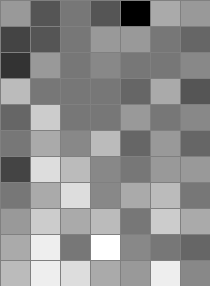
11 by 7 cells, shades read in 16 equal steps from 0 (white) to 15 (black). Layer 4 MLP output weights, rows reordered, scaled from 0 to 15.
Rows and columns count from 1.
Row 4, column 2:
8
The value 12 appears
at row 3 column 1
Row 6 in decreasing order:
9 9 8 7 6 5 4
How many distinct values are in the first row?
5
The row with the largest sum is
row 1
